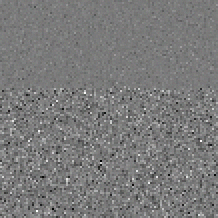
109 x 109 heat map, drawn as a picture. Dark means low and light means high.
A horizontal seam about 40% of the way down splits the table, and the top part is calmer. The distribution is heavy-tailed on both sides. No regular stripes run through it.
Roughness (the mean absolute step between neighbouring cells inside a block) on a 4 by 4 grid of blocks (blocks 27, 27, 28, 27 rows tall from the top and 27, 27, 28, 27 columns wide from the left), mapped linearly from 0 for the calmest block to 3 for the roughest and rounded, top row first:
0000
1111
3333
3333
